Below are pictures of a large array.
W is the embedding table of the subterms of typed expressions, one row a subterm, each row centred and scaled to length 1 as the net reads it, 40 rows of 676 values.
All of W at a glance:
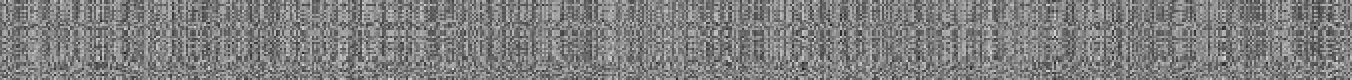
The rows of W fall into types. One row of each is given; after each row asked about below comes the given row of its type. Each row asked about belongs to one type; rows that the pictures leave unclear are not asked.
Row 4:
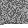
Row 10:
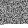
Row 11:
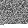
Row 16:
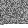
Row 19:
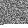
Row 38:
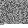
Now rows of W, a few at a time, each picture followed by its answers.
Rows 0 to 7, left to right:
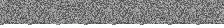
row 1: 4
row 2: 11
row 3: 4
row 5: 19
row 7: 16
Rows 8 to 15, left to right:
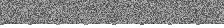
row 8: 4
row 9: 16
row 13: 4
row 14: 10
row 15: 16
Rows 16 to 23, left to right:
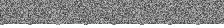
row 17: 16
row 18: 11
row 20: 16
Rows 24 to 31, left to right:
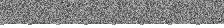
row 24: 11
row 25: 4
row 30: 38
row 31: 4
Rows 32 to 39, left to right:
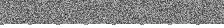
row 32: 10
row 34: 19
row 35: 11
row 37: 10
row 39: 16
